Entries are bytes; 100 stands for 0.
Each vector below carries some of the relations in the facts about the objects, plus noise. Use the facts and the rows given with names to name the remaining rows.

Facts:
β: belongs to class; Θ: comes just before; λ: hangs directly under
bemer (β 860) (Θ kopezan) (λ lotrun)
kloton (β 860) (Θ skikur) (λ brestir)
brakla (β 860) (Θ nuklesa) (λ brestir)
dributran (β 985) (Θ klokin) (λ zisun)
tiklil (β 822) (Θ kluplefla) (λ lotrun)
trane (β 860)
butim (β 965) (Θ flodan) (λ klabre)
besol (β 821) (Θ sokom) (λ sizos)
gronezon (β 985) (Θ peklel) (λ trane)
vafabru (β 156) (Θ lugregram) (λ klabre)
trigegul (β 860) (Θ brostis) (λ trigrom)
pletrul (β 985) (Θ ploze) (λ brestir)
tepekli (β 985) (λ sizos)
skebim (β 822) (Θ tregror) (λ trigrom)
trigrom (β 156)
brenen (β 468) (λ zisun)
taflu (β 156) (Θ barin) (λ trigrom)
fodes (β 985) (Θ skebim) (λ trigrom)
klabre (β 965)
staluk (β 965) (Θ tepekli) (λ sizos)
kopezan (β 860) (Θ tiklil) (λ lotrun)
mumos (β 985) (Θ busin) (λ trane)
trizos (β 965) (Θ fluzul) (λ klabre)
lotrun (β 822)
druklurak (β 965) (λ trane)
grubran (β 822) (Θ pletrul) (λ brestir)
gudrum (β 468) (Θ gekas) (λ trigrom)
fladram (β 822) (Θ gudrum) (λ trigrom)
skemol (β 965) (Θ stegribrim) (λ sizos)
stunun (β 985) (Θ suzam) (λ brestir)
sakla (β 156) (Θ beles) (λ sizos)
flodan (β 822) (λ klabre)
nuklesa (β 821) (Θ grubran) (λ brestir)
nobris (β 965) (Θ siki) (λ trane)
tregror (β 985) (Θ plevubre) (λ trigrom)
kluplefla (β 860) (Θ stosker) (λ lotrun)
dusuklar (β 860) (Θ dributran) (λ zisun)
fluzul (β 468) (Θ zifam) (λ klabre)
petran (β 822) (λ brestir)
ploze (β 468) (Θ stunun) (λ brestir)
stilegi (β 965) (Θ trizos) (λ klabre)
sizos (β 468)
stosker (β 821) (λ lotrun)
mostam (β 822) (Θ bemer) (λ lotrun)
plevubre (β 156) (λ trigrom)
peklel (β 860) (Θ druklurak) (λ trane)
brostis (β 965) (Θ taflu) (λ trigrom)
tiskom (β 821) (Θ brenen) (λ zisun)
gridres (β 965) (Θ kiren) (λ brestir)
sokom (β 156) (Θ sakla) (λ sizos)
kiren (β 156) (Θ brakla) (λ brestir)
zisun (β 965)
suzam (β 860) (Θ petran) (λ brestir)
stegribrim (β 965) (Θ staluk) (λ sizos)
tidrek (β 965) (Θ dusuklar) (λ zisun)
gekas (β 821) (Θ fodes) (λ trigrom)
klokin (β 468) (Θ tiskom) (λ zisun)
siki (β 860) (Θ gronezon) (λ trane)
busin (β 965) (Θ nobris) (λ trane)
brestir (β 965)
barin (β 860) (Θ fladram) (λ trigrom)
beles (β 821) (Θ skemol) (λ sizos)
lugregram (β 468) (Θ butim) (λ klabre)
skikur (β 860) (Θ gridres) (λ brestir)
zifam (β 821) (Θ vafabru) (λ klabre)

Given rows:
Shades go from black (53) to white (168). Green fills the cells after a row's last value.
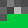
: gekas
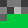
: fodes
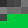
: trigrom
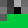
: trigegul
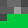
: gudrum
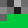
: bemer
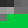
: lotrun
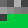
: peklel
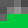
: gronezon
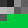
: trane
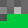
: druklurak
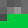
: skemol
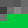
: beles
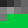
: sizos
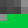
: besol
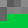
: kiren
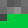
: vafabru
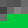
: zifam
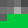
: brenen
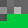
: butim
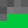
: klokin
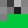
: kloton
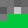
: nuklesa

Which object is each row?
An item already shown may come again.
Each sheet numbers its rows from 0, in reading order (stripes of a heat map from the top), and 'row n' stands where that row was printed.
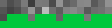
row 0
taflu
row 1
tepekli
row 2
kiren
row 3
gridres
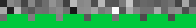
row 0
tregror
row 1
gridres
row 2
kloton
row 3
brakla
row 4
suzam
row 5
stegribrim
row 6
siki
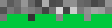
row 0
gridres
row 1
barin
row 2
petran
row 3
brestir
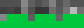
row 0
besol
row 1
brostis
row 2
stosker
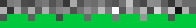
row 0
skebim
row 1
flodan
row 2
siki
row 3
grubran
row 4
suzam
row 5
stunun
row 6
plevubre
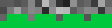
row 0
tiskom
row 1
skikur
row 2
trane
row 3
kopezan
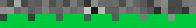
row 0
kluplefla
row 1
fladram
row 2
tiklil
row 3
plevubre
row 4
tiklil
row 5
mostam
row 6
mumos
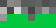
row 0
stunun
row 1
tiskom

